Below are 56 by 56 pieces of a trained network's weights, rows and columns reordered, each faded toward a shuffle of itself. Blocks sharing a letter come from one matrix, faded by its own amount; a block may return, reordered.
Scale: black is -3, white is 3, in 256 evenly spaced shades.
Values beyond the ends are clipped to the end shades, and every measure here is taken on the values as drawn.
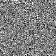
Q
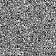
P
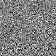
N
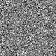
Q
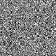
P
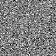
P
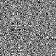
N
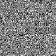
N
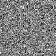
Q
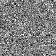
P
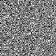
P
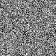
Q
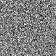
Q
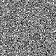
Q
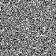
P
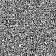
Q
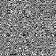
N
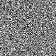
P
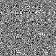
N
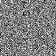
P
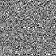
N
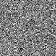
Q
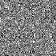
P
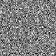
N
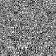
N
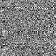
N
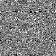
N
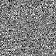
P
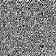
N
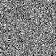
Q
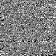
N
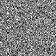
P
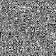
N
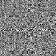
N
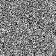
Q
